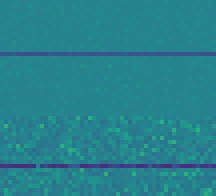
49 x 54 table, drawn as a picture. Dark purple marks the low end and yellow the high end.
Seam: horizontal, 60% of the way down, the top part calmer. Odd lines: rows 14 and 42. Histogram: skewed, a long tail of low values. Slope: none.
